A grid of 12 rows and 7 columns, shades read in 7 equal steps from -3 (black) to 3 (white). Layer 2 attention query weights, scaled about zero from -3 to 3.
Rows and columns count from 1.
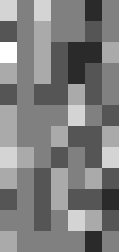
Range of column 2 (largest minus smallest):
1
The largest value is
3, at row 3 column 1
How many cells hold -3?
0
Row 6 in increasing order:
-1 0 0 0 0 1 2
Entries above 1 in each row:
2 0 1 0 0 1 0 2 0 0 1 0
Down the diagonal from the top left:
2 0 1 -1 1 0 1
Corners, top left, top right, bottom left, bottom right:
2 0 1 0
